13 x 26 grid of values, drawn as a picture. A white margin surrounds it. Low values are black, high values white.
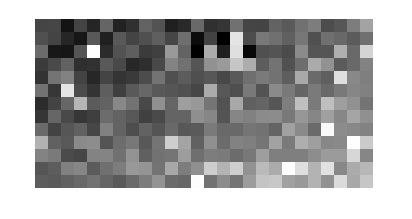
Roughest part: top middle. Odd patch: rougher, in the top middle. Ninth with the highest average: bottom right. Slope: up to the bottom right. Stripes: none. Mirror symmetry: none.
